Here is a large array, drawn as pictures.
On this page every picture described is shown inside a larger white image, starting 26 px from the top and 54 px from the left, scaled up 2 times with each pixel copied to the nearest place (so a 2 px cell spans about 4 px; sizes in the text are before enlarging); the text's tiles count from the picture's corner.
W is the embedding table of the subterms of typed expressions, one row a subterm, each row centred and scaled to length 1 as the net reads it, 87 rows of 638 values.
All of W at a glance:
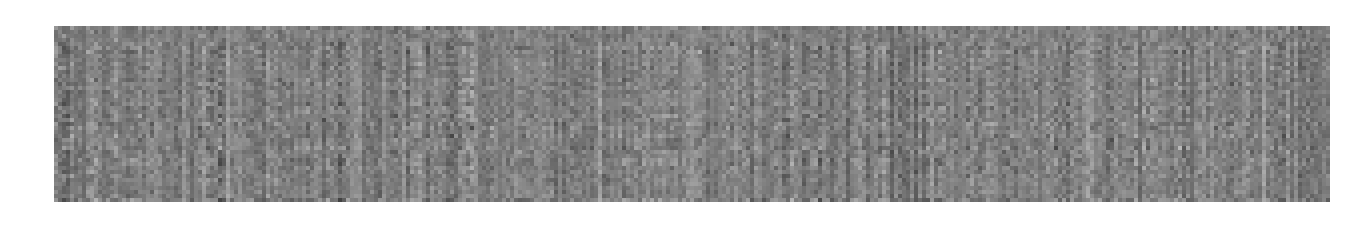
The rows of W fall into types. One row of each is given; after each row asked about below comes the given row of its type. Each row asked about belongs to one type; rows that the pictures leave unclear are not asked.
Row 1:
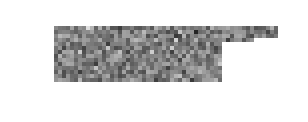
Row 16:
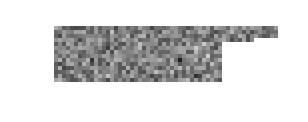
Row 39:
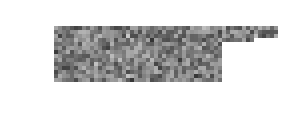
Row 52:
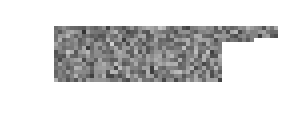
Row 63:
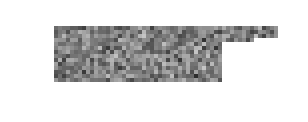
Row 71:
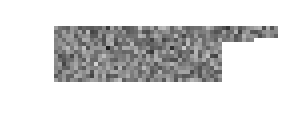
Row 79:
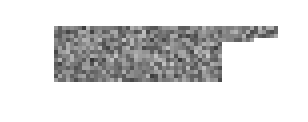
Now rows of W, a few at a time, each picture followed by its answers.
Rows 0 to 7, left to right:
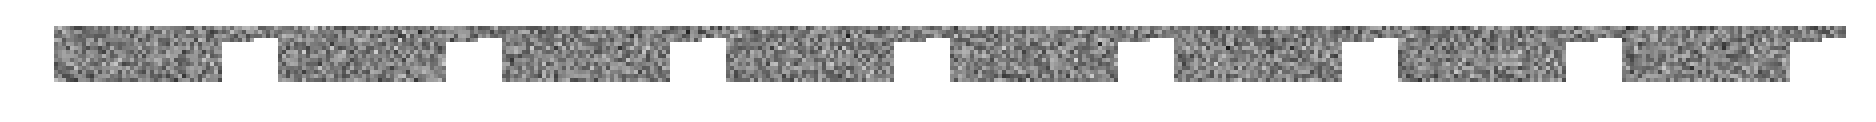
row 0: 16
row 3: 52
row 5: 71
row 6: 52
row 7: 71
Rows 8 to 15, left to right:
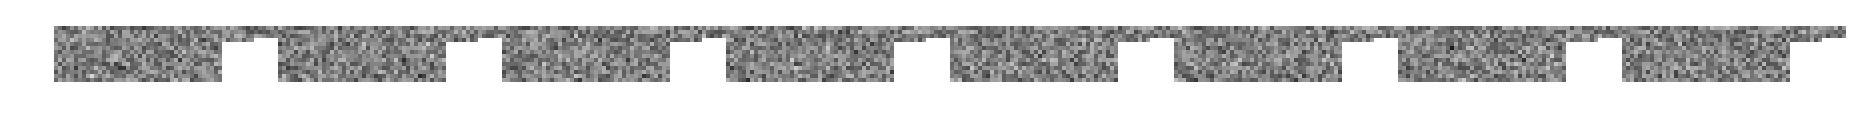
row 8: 1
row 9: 16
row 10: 39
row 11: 39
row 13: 16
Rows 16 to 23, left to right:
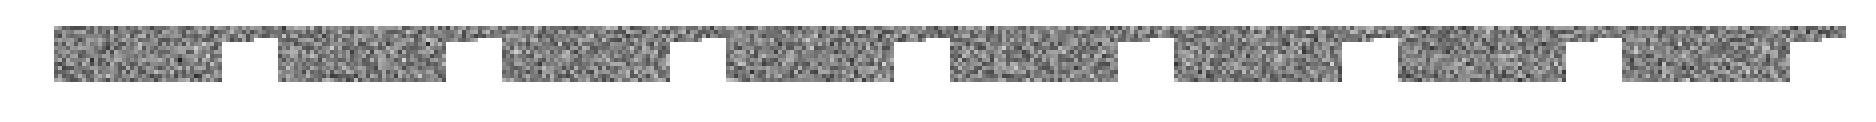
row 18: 1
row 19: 1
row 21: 79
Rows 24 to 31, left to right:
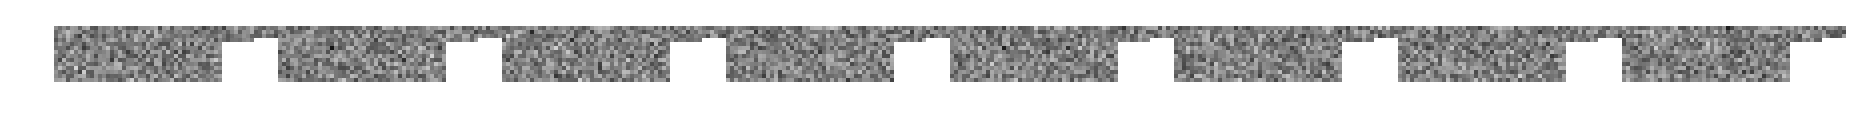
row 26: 52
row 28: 71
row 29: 71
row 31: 39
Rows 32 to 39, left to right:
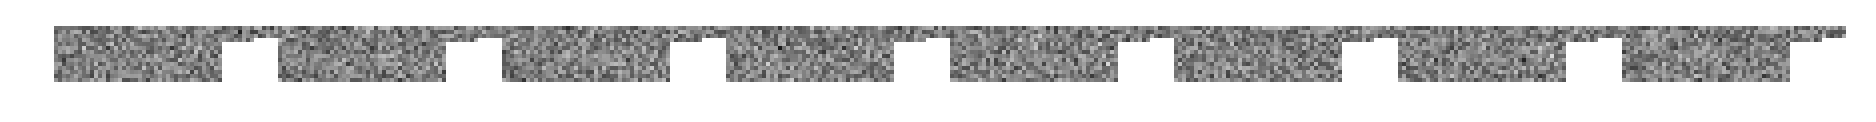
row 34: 52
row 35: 71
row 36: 63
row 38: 16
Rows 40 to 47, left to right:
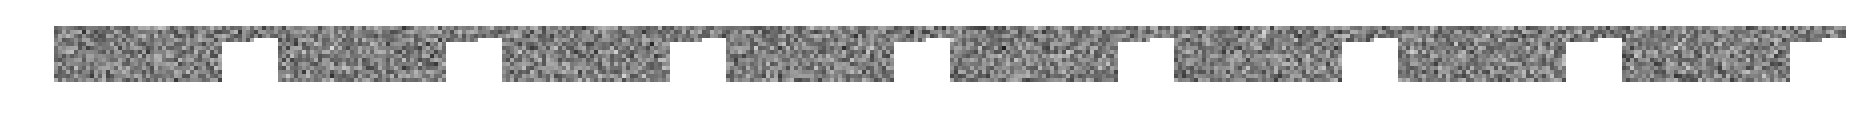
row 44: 63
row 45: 63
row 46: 1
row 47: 52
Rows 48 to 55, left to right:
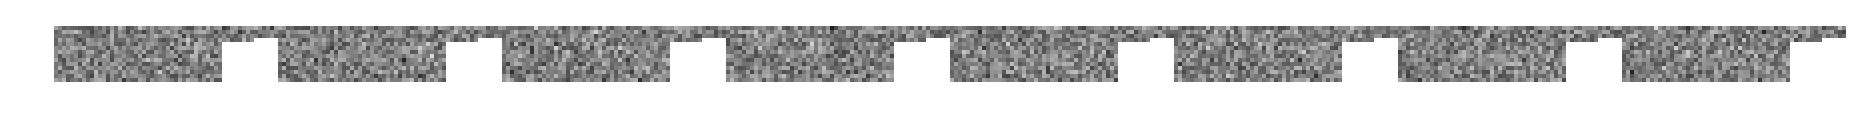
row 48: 16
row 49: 16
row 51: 39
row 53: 16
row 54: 52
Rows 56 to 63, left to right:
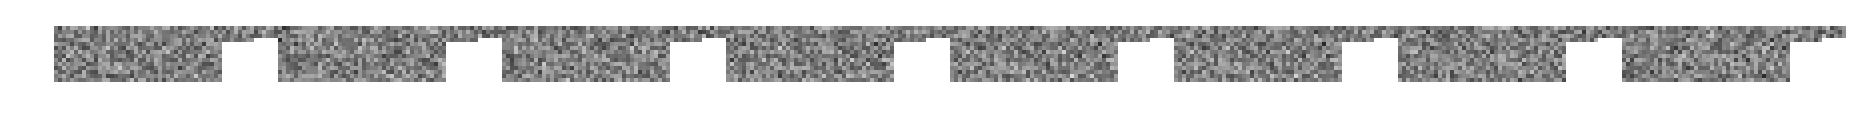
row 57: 39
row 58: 71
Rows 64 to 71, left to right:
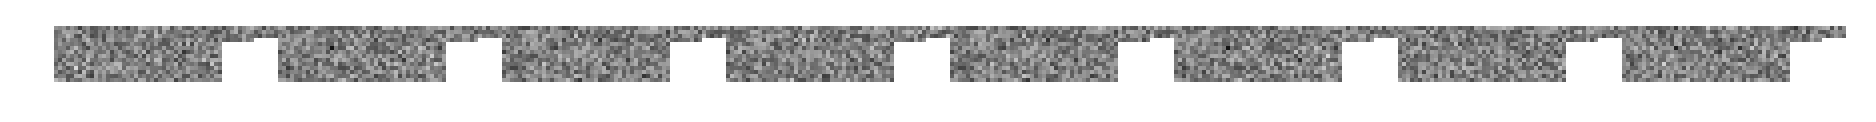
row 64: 71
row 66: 39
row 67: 79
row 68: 39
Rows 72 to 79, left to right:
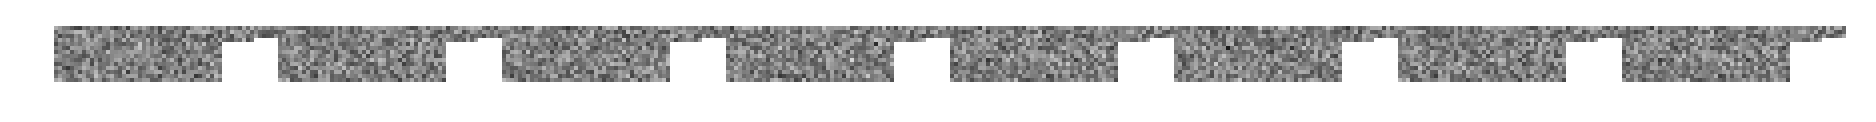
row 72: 39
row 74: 1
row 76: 79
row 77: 71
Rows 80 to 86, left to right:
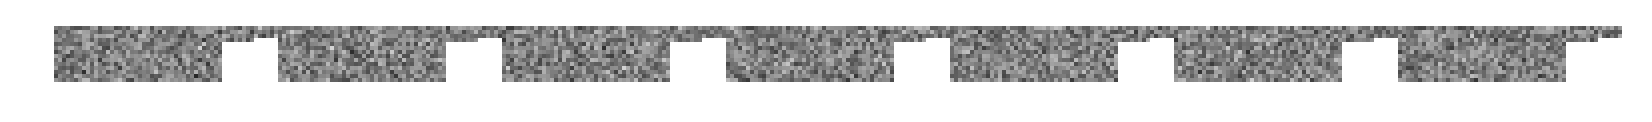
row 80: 63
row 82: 16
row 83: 16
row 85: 1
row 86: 39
